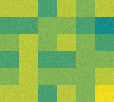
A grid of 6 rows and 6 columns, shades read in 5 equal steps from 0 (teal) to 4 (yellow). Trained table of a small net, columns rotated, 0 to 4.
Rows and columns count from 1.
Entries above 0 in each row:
6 5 6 6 6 6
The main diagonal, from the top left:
3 1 2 1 2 4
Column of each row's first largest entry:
1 3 2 2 2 6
